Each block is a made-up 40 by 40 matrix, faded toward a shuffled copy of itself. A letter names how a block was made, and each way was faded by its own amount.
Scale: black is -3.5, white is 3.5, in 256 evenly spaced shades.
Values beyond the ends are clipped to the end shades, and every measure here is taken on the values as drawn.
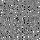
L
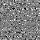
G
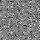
L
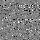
G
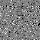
G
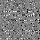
G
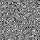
L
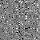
L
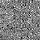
L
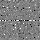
G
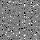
L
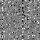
L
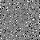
L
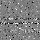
G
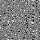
L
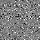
G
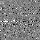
G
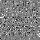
G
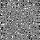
L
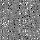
L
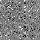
L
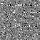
G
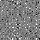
L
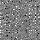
L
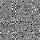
L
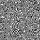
L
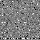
G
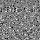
G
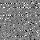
G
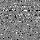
G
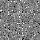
L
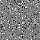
L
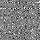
G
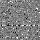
G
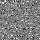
G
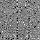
L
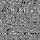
G
